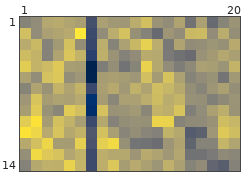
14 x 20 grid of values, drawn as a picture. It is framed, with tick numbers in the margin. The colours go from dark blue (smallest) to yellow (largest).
Grain: streaks running down. Odd lines: column 7. Histogram: skewed, a long tail of low values.
